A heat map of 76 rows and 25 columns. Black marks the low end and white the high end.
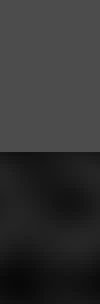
It is made of 2 by 1 panels. Panel 1,1: low, flat. Panel 2,1: very low, smooth, faint in contrast.
